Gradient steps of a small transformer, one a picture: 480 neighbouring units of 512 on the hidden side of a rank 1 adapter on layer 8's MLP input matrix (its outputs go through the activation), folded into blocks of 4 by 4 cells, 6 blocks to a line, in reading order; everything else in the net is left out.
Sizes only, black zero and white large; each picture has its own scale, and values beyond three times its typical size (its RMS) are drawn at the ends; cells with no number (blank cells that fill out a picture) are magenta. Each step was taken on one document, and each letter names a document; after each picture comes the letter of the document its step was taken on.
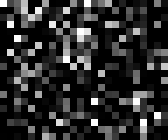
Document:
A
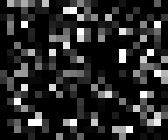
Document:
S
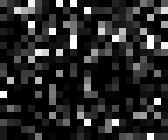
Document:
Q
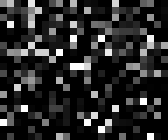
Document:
Q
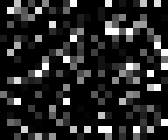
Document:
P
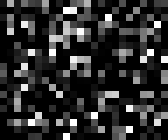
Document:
S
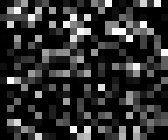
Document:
P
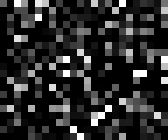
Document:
A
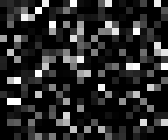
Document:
P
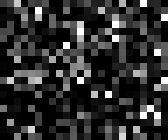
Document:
P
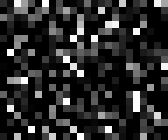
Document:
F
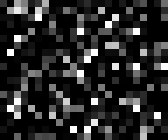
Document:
F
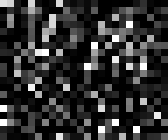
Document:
Q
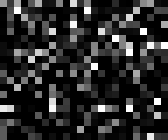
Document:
Q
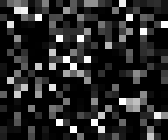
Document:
A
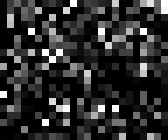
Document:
Q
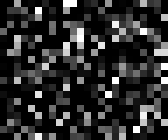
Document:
P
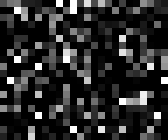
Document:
A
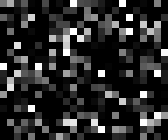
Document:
S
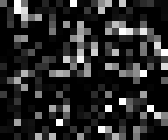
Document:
P
